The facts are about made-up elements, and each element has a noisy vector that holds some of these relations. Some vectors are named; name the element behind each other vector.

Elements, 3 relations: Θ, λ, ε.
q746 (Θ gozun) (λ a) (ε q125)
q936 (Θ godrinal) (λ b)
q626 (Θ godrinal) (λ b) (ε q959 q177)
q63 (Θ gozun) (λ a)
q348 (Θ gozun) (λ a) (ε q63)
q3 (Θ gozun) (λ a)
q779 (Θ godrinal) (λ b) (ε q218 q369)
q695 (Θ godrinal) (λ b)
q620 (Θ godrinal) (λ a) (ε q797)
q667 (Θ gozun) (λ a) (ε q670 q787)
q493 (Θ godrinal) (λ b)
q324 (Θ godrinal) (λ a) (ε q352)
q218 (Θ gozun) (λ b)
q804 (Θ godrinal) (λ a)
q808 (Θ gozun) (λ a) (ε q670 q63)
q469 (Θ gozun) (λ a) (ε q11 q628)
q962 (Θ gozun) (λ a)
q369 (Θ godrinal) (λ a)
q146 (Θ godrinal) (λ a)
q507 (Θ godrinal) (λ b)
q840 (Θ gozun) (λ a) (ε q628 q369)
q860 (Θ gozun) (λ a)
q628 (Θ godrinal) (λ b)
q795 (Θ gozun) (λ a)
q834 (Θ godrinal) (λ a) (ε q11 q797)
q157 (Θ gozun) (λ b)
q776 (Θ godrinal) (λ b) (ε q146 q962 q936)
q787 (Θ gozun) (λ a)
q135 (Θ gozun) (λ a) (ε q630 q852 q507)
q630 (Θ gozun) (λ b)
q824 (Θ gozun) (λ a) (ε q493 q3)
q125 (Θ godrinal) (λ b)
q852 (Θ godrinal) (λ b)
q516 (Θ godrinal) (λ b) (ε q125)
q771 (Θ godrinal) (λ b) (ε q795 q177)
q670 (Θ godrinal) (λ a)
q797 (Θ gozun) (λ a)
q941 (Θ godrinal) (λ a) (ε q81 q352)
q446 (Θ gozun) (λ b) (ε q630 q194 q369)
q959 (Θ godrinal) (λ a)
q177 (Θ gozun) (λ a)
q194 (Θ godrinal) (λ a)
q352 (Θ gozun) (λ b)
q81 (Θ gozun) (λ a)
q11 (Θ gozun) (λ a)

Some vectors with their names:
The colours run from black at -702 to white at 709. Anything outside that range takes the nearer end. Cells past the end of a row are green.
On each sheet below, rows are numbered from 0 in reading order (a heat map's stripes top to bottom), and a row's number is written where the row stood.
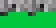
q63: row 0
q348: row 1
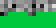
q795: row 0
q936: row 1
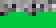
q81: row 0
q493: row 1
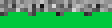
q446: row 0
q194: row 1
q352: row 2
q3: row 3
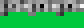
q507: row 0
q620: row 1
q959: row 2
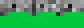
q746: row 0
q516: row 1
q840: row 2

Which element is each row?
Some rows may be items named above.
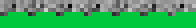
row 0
q135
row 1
q218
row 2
q962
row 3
q469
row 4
q157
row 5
q824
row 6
q797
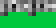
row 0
q670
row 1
q626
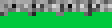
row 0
q797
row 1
q493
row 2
q834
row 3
q628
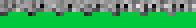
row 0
q630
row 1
q177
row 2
q667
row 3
q3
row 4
q146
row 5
q369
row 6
q620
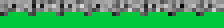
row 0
q860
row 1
q771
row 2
q695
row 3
q11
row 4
q218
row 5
q779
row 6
q177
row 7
q218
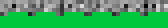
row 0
q797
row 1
q352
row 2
q125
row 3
q630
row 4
q787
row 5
q776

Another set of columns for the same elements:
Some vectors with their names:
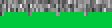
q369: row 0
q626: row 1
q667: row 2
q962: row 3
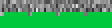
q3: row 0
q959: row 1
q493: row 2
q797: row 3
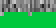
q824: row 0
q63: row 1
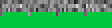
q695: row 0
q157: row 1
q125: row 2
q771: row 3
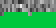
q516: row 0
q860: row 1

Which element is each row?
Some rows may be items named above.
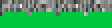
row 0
q628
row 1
q840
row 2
q936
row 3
q824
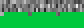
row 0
q3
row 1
q146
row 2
q776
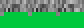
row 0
q218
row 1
q218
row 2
q469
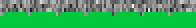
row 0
q81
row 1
q135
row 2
q352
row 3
q787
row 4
q779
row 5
q670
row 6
q135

